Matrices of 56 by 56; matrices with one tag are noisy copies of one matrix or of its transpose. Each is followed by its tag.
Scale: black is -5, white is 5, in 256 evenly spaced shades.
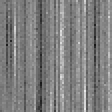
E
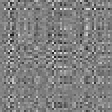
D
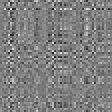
D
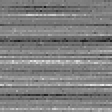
E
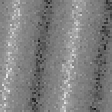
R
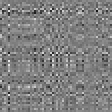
D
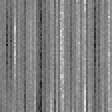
E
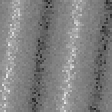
R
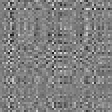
D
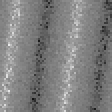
R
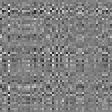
D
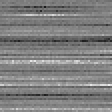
E
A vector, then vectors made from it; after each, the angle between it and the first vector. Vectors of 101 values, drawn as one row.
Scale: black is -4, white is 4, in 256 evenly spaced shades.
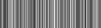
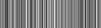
partly aligned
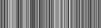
partly aligned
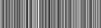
orthogonal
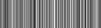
nearly parallel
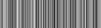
nearly opposite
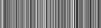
partly aligned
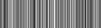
nearly parallel
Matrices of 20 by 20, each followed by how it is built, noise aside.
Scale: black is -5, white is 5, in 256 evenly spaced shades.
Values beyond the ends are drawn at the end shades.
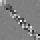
banded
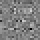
low rank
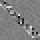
banded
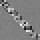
banded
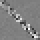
banded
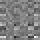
low rank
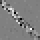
banded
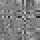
low rank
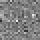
low rank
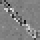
banded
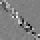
banded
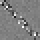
banded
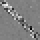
banded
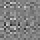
low rank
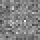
low rank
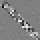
banded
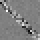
banded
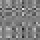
low rank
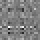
low rank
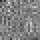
low rank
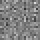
low rank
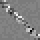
banded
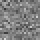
low rank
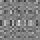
low rank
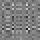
low rank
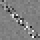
banded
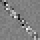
banded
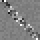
banded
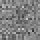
low rank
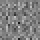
low rank
